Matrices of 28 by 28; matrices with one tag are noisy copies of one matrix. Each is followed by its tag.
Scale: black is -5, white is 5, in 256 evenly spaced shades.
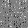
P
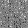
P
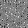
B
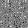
P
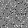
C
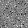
C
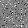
C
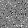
C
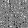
P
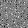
B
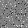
C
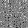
P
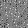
B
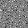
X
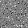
C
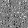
P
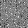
B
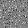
X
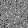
B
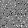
C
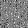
B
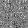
P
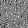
B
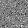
C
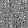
P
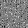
B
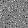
X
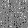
P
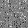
P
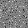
X
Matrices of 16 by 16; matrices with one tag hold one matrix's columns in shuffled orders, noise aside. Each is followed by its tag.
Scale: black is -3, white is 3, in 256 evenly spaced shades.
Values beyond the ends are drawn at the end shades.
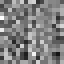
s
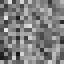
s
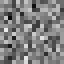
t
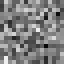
t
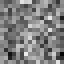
s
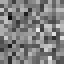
t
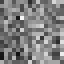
s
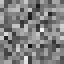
t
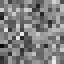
t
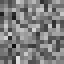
t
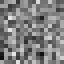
s
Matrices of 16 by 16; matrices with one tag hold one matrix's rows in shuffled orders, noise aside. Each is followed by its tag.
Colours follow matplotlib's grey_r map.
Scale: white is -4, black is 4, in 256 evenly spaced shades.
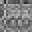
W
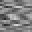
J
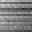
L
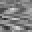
J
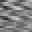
J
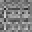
W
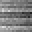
L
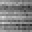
L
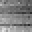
L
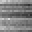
L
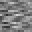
J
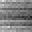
L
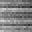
L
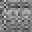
W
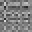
W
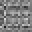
W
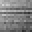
L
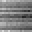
L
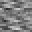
J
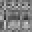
W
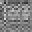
W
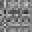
W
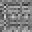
W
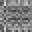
W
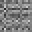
W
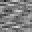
J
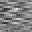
J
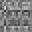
W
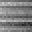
L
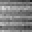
L
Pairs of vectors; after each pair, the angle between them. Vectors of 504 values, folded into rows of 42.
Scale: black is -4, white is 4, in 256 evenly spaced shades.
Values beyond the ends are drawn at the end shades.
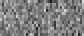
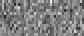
partly opposed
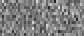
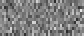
partly aligned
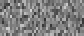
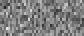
nearly parallel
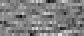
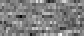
nearly parallel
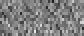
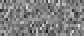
partly opposed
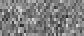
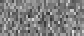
partly aligned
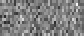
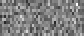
nearly parallel
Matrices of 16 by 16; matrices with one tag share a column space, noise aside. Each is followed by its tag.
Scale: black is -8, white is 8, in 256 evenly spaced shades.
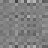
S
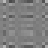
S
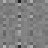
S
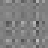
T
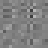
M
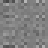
S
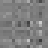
T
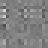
M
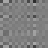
S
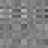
M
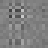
M
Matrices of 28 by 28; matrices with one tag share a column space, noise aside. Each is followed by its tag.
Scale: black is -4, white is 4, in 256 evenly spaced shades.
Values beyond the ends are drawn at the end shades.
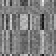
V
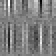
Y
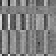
V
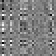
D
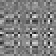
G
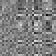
D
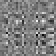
G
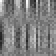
Y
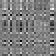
D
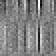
Y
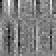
Y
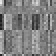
V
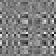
G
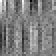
Y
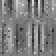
Y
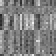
V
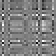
D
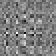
G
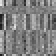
V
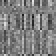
V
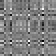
D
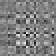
G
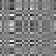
D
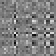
G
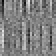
Y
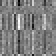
V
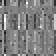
V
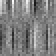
Y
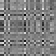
D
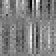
Y
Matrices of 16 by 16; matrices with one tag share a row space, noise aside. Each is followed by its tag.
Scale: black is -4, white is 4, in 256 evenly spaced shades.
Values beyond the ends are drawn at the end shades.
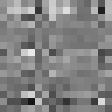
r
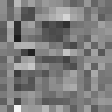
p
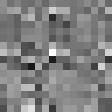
r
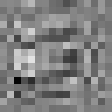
p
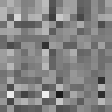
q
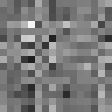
r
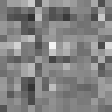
r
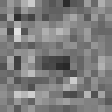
p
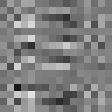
p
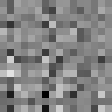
q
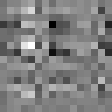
r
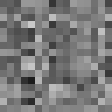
r
